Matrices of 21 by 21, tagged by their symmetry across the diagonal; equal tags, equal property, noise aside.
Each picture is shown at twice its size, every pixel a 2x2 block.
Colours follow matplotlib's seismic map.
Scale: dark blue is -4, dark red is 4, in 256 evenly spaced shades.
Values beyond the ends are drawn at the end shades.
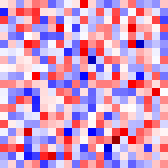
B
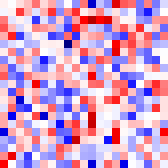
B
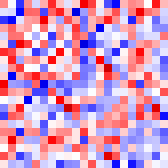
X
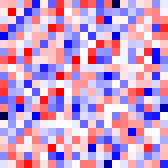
X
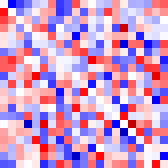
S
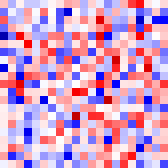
B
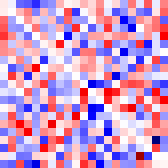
S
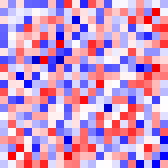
X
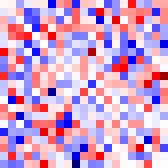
S
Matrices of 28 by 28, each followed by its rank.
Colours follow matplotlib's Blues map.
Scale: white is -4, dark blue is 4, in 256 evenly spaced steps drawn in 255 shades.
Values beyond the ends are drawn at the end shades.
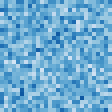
full rank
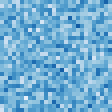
full rank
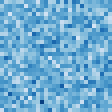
full rank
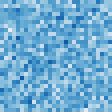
full rank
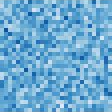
full rank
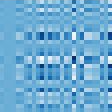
one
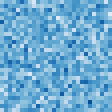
full rank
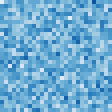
full rank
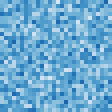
full rank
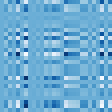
one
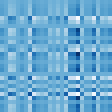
one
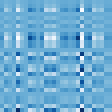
one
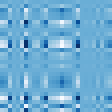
one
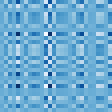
one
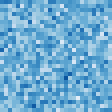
full rank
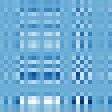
one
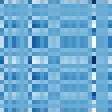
one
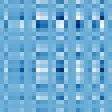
one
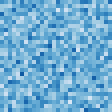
full rank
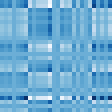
one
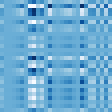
one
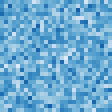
full rank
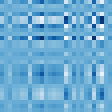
one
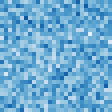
full rank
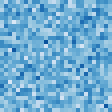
full rank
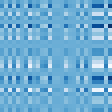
one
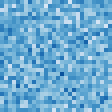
full rank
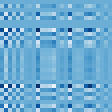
one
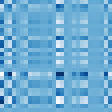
one
